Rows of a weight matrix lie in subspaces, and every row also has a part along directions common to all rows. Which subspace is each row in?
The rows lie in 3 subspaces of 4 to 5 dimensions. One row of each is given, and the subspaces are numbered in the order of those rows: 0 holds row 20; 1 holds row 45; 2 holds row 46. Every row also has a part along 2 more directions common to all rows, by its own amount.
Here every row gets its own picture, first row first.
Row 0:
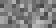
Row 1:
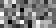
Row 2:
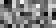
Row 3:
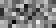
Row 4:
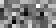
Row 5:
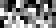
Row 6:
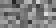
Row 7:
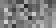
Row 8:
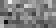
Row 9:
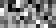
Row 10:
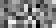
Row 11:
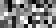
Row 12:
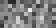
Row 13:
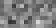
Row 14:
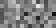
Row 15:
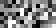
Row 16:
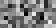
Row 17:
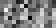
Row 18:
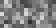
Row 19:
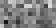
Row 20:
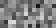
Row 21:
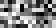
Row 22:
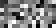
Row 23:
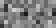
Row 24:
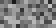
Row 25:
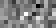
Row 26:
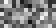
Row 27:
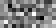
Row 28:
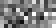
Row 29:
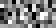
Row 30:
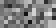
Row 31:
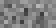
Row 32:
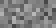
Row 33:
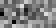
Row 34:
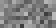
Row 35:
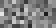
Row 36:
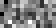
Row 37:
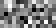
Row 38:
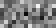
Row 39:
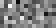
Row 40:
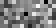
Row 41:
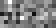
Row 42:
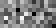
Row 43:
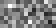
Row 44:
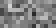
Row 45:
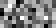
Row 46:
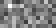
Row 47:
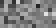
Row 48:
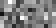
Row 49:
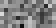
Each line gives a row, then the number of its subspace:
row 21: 2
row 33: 0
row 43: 2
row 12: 1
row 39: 1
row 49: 2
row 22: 0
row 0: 0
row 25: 2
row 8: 1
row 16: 2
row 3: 0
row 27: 1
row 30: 2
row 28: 1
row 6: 2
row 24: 2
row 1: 0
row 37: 2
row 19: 1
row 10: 0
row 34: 2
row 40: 2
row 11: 2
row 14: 2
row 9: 1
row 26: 0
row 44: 1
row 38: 0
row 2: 2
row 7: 1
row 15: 0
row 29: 0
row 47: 1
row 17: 1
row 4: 0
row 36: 0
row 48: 1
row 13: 0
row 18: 0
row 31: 0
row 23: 1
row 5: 1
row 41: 1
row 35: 0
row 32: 0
